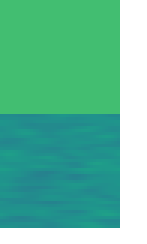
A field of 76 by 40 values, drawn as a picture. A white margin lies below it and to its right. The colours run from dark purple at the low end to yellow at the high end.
The table splits into 2 rows of 1 panel. Panel 1,1: high, flat. Panel 2,1: middling, streaked across, faint in contrast.
